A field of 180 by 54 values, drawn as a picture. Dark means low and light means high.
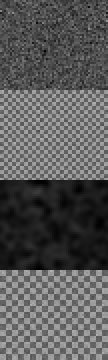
The table splits into 4 rows of 1 panel. Panel 1,1: low, fine-grained. Panel 2,1: middling, checkered, strong in contrast. Panel 3,1: very low, blotchy, faint in contrast. Panel 4,1: middling, checkered, strong in contrast.
